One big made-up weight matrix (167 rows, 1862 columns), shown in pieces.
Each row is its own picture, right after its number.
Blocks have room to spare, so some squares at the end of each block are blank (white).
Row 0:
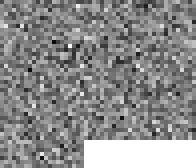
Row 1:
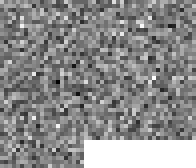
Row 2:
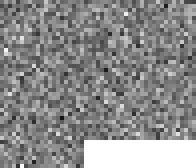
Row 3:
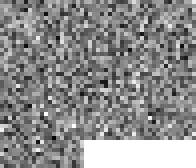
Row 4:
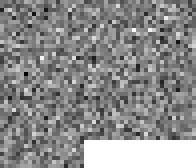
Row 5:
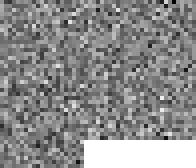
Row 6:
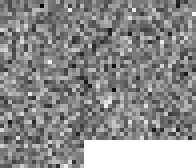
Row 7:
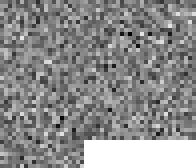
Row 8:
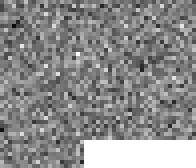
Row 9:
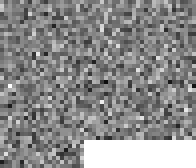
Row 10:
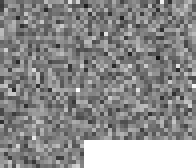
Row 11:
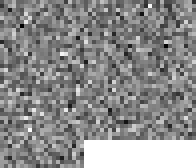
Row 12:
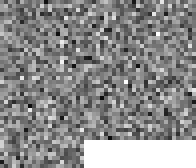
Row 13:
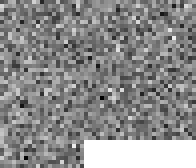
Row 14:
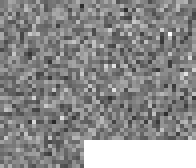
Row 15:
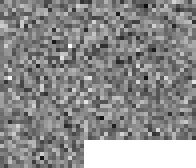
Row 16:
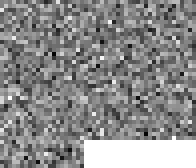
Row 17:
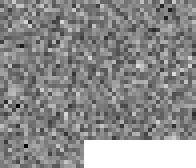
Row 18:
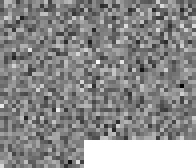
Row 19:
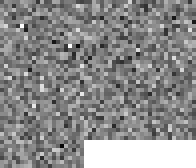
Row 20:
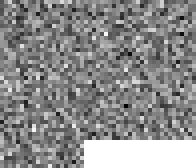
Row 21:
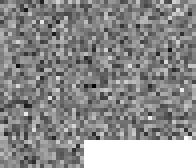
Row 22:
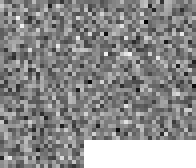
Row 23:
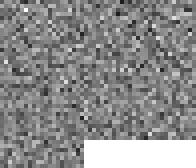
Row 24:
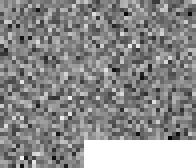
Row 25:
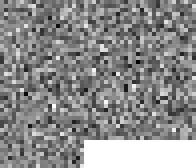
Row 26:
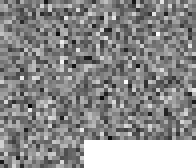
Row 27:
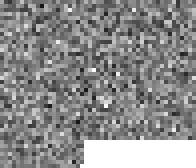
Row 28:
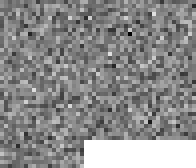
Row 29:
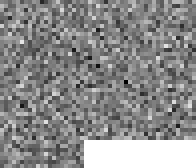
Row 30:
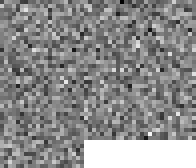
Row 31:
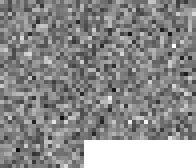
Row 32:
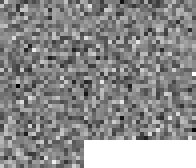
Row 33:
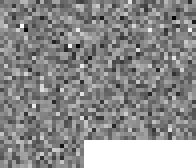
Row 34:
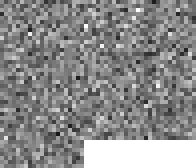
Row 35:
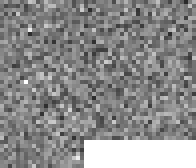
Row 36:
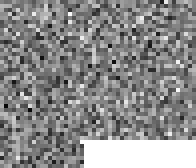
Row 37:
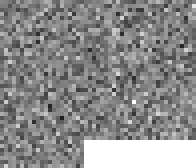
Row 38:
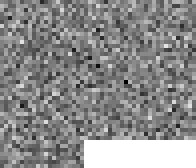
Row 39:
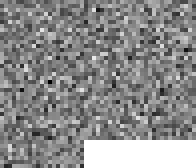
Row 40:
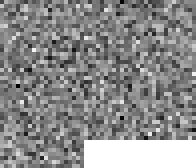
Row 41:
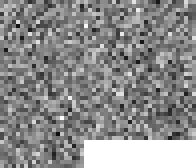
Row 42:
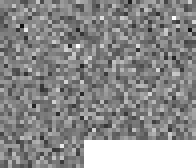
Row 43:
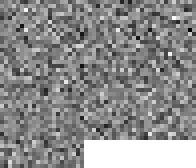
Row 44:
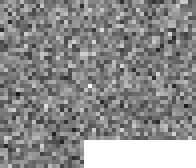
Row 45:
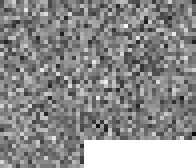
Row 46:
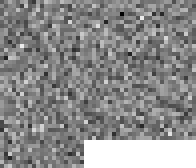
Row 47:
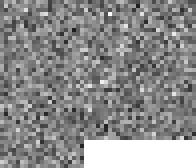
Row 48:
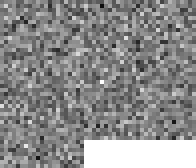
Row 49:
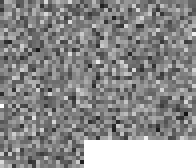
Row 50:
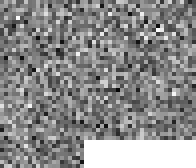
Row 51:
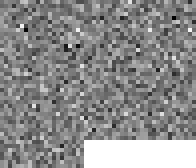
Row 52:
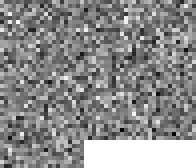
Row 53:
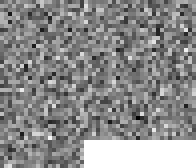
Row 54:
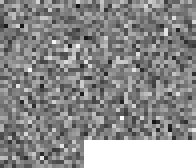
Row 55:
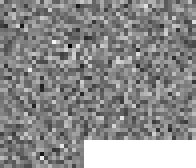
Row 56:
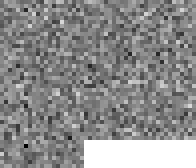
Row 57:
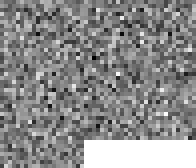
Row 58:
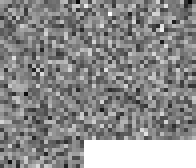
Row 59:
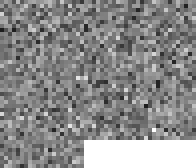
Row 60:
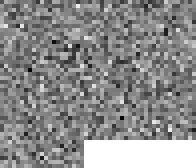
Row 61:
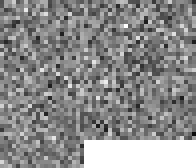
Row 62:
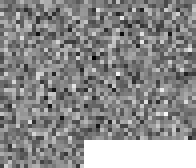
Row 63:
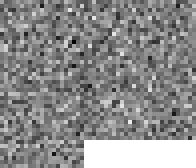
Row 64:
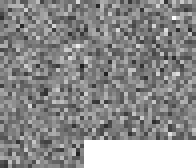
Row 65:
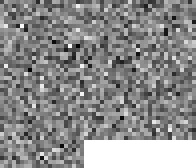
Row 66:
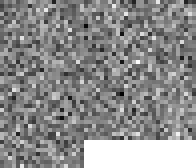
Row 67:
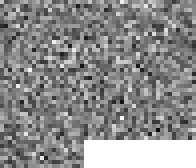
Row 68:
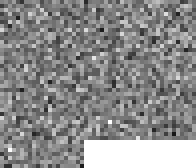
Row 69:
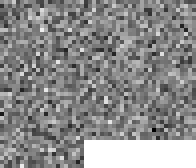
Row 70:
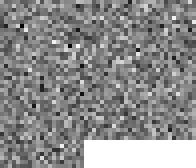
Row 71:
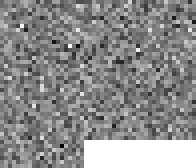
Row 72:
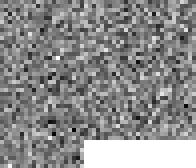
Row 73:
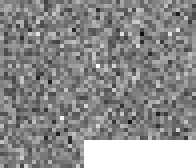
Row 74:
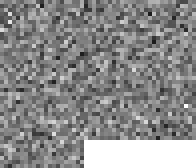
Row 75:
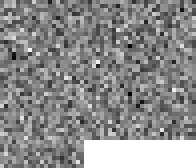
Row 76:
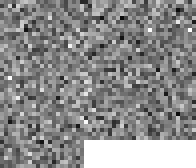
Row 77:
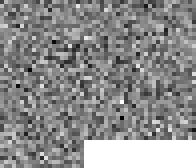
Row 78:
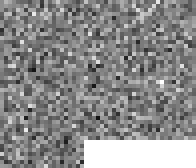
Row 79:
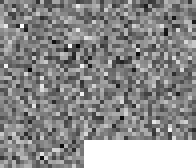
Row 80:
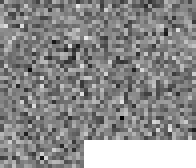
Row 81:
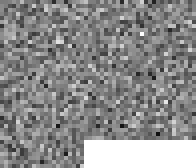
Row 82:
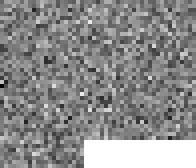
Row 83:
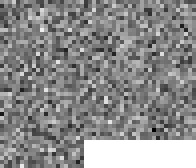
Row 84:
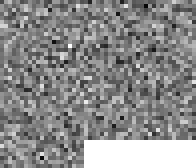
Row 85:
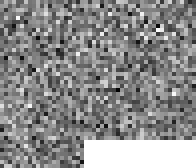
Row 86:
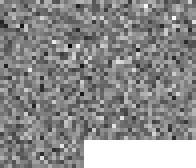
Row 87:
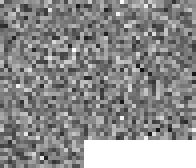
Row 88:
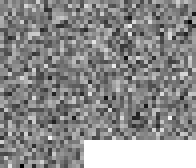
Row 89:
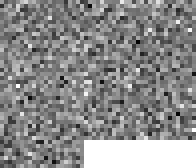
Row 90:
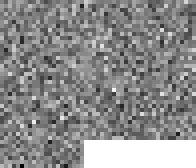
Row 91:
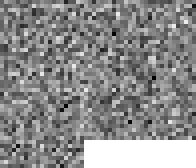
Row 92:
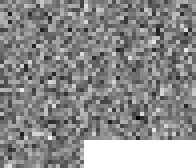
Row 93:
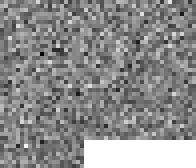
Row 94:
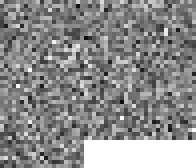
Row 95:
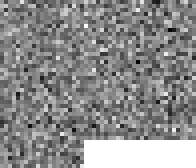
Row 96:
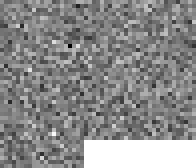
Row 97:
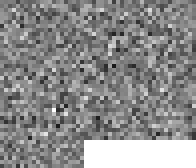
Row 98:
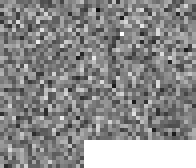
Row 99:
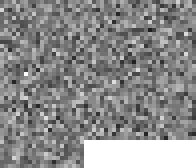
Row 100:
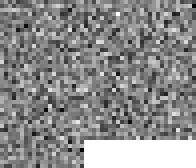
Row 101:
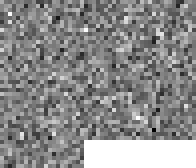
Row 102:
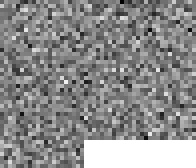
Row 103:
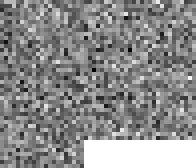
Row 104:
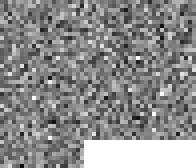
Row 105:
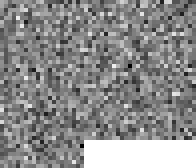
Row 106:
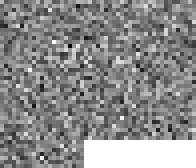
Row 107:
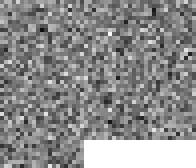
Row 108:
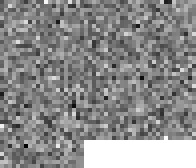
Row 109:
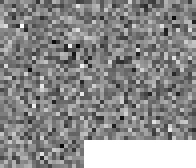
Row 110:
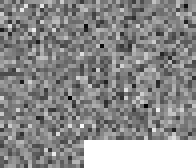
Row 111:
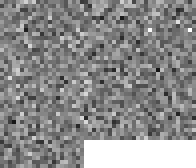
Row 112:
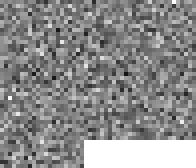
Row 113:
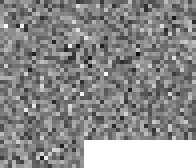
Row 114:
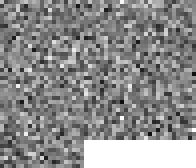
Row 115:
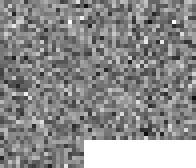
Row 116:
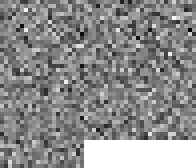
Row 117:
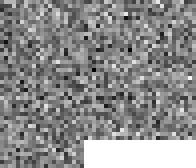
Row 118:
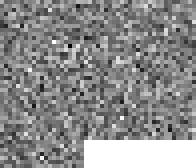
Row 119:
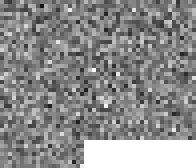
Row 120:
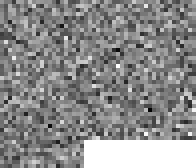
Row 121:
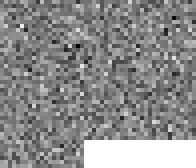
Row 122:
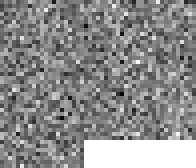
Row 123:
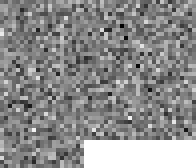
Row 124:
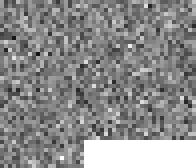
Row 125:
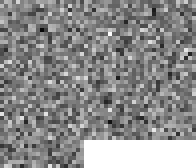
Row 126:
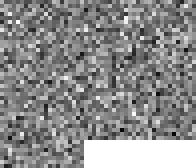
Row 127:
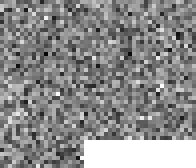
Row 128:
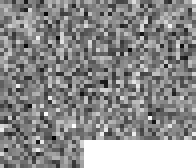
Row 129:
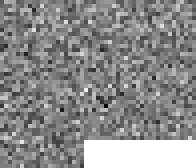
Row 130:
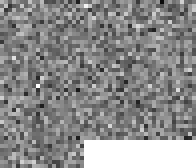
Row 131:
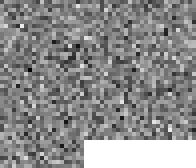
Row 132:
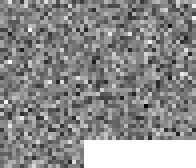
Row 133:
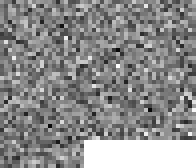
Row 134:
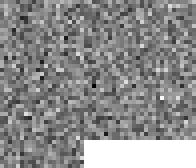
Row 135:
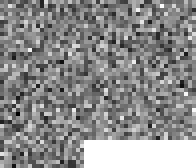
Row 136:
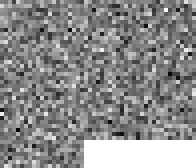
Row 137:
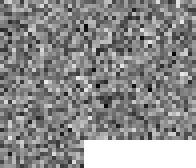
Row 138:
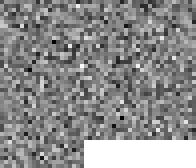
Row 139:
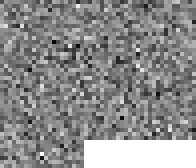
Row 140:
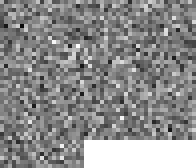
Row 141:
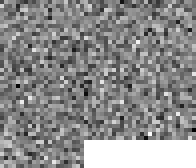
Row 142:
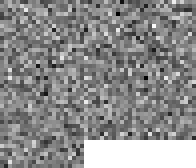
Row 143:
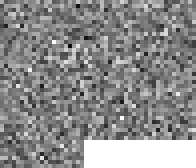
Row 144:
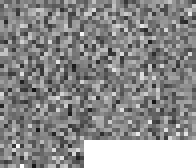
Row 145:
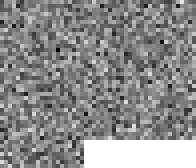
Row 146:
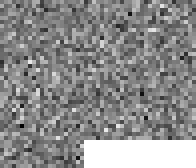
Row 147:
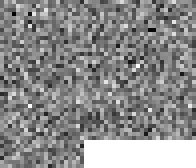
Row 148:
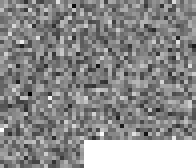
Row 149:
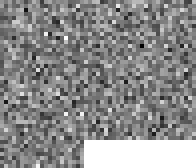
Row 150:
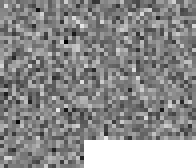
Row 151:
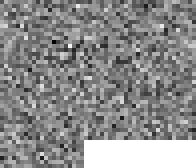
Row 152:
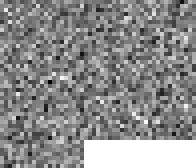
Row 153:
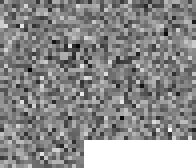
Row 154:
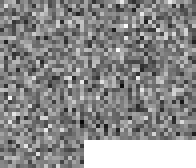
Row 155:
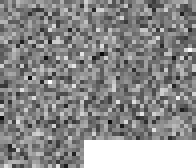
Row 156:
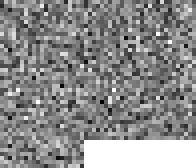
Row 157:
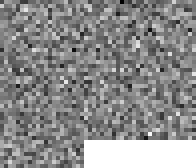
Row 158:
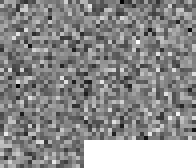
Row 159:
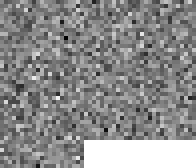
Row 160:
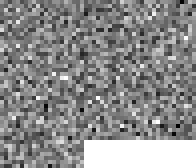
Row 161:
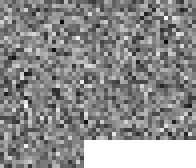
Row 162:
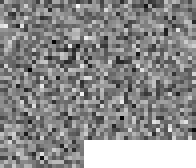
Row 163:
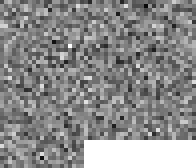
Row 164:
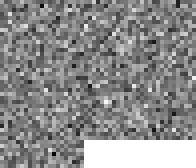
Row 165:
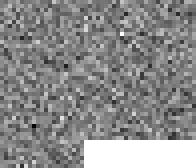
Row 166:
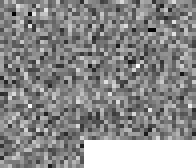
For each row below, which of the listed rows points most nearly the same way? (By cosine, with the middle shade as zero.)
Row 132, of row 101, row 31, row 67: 67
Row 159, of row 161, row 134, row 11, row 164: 134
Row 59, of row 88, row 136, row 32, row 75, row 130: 136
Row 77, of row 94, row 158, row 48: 158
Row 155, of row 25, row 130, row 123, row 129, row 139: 25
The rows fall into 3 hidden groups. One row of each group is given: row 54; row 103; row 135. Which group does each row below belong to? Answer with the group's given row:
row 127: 135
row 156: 135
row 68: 103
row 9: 135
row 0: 54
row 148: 135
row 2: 103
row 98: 103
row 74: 103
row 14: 103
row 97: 103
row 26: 135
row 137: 103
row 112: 135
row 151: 54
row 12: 135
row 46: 135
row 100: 103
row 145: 135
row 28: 103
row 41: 103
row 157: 54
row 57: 103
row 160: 103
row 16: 135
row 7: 103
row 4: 135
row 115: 135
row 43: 54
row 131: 54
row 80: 54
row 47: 135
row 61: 135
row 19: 54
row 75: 135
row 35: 103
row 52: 103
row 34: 103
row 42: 54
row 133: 135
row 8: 135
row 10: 135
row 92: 103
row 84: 54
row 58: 135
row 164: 103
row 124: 135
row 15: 54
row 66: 103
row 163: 54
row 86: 54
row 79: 54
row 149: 135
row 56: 135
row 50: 135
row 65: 54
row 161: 135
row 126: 103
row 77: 54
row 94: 54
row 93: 135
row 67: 54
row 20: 135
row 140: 54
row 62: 103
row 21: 135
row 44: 103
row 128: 135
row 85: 135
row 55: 54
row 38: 135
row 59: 103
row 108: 135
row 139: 54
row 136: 103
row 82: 103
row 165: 103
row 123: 135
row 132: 103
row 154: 135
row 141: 54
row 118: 54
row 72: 103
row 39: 103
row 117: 103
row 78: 135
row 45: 135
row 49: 135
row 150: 135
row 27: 103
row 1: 103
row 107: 103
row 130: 135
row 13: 135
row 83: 103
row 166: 135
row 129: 103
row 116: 54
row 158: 54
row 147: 135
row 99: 135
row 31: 103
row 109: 54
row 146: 135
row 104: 103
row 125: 103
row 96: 54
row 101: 103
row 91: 103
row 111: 54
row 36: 135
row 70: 54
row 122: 103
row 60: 54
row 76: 54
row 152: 103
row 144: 103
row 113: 54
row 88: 103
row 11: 135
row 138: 54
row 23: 54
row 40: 54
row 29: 135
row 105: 135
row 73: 103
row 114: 54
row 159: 135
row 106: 54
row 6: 103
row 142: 54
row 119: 103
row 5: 135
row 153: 54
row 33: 54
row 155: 103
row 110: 103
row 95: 103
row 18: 135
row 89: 54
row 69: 103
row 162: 54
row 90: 103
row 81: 103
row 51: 54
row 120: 135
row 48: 135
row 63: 103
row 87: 54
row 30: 54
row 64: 54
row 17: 135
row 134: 135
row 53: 103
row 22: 135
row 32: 54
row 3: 135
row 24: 103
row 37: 103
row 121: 54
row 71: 54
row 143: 54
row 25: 103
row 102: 54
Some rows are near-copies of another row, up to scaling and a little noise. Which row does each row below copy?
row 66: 122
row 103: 117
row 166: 147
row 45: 61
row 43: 116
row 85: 50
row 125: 107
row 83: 69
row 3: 128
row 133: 120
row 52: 126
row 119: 27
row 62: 57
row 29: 38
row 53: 92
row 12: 26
